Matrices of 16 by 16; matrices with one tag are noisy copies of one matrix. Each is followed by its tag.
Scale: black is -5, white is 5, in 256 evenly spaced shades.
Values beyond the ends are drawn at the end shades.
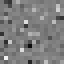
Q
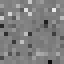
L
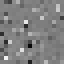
Q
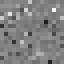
L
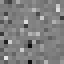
Q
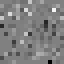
L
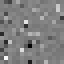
Q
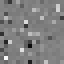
Q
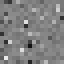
Q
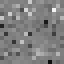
L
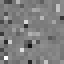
Q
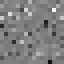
L
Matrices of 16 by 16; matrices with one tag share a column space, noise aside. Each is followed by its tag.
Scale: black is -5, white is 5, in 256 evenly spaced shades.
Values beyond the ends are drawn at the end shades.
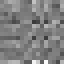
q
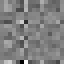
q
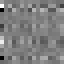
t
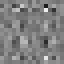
t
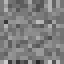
q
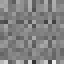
q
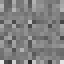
q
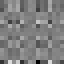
q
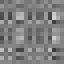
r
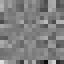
q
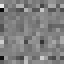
t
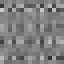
t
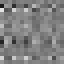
t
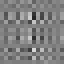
r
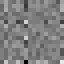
q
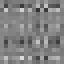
t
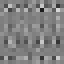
t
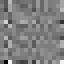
q
